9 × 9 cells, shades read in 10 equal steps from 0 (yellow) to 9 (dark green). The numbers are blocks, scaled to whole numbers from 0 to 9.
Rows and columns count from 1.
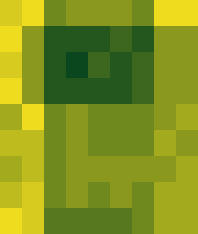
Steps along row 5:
down up down up same same down down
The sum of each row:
23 51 52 51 34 35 33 32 36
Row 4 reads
0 4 8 8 8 8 7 4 4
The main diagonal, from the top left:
1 4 8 8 5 5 4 3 3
